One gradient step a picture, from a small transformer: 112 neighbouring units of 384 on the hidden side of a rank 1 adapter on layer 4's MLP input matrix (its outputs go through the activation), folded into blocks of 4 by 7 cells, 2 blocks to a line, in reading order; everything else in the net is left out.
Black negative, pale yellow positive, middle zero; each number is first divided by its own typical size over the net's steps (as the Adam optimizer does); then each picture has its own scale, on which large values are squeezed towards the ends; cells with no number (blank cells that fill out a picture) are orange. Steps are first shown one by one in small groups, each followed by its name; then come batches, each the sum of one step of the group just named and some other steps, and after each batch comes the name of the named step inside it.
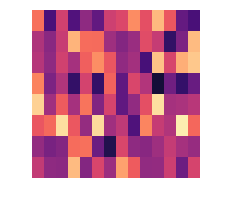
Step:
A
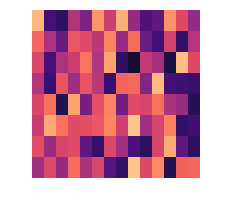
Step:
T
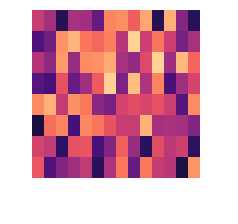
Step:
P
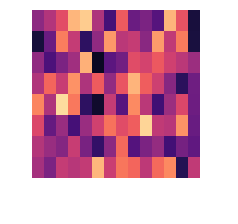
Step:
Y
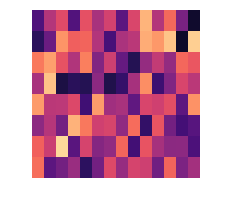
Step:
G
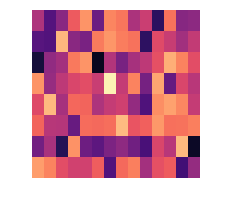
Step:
Y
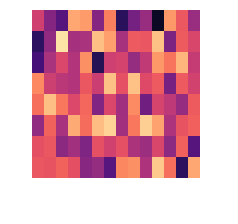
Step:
Y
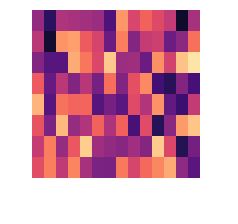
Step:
A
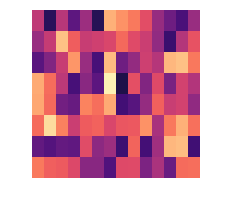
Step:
A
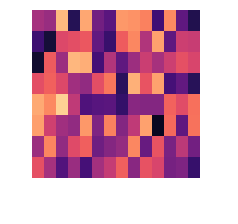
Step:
Y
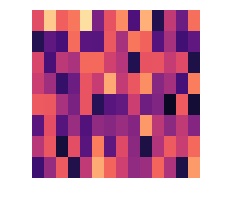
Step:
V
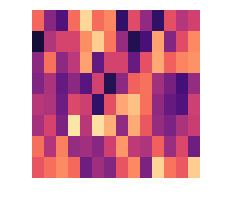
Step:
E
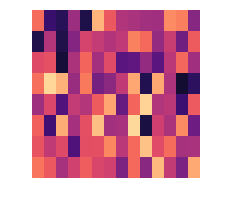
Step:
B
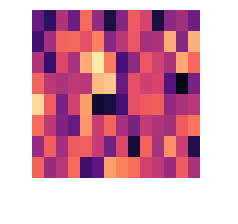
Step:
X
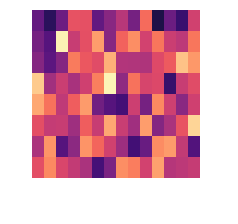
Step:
X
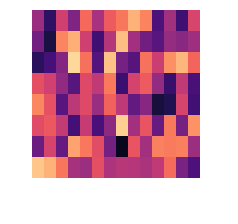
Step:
V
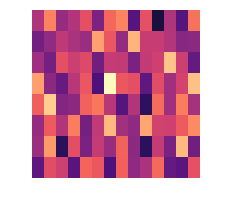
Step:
V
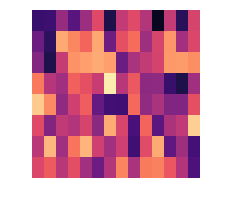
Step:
X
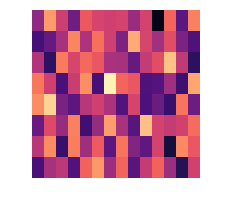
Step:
V
